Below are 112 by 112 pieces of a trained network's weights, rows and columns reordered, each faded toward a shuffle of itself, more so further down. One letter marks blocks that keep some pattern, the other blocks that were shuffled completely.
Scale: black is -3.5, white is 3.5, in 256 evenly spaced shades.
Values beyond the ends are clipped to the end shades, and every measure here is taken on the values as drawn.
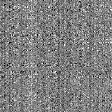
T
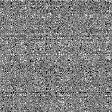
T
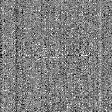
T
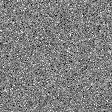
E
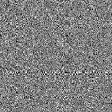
T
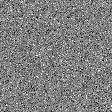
E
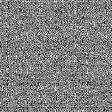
T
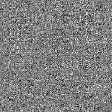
T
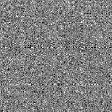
T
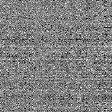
T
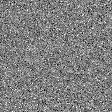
E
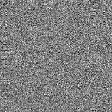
T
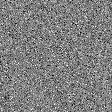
E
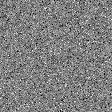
E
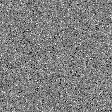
E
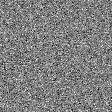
E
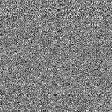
T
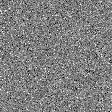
E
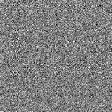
T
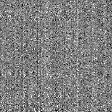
T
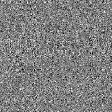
T
